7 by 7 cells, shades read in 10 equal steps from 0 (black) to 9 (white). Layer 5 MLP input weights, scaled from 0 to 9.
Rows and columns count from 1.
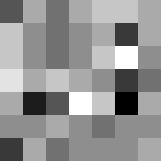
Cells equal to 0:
1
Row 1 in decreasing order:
7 7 6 6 6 4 3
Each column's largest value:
8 6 7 9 7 9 6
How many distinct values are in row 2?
5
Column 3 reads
4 4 4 7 3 6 4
